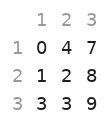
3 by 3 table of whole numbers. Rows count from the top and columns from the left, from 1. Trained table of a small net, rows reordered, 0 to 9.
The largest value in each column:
3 4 9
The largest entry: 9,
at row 3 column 3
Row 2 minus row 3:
-2 -1 -1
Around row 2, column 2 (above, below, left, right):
4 3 1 8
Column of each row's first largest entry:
3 3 3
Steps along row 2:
up up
